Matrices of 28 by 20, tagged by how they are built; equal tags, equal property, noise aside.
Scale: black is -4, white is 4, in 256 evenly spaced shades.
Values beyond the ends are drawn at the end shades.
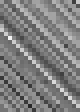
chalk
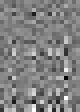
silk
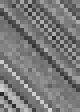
chalk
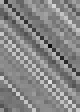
chalk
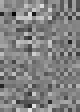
silk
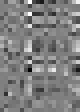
silk
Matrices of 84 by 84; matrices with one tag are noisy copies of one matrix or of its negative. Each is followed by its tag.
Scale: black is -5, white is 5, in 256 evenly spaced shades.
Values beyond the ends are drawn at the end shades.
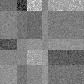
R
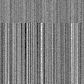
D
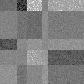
R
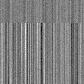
D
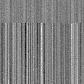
D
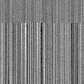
D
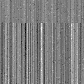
D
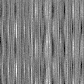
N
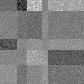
R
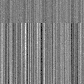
D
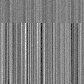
D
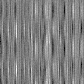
N
